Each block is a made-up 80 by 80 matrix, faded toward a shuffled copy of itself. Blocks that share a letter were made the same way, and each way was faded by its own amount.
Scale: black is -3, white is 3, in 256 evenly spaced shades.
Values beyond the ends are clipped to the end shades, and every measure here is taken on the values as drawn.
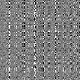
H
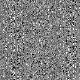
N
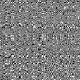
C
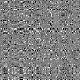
C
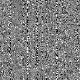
N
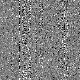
N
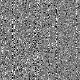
N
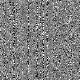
N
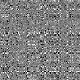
C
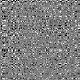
C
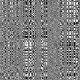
H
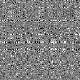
C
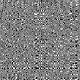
C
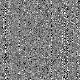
N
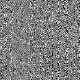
N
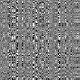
H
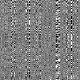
H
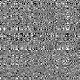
C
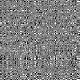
C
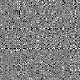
C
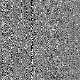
N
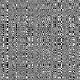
H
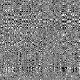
C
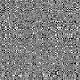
C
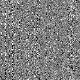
N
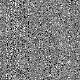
N
